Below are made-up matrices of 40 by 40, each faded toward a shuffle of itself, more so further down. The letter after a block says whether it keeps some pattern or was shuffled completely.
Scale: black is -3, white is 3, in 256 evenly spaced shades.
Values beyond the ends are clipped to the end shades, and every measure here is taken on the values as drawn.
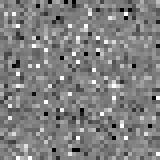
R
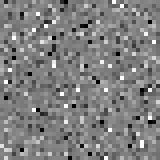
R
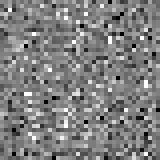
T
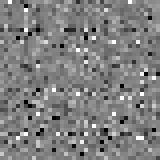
T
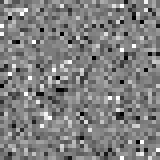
R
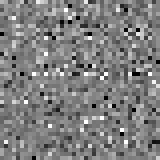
T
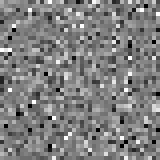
T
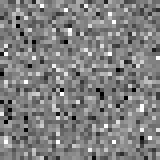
R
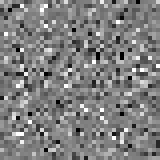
T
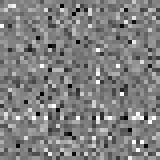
T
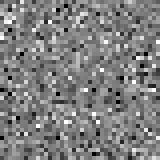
R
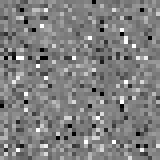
T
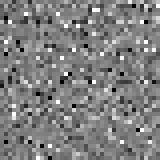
T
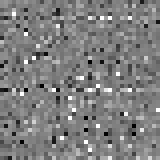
T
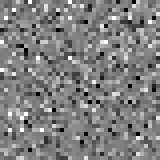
R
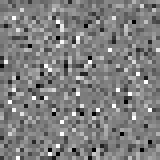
R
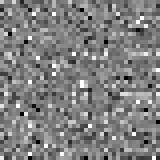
T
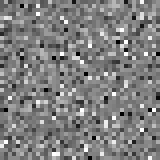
R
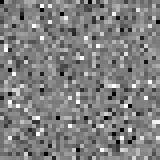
R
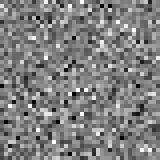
R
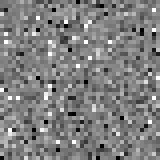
R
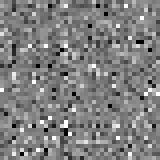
T
